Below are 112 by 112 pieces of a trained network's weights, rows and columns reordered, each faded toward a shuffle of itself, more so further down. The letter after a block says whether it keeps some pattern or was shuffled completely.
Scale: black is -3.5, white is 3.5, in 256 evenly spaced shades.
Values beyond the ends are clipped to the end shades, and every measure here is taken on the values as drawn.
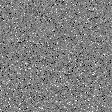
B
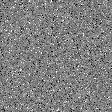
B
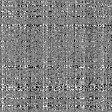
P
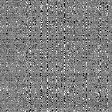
P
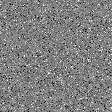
B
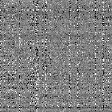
P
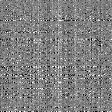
P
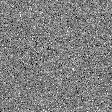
B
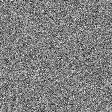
B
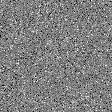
B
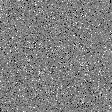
B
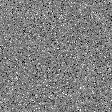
B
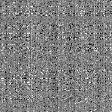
P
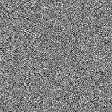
P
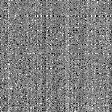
P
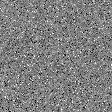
B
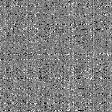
P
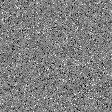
B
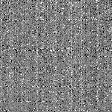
P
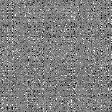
P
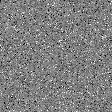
B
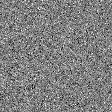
B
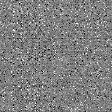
P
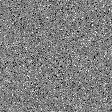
B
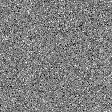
B
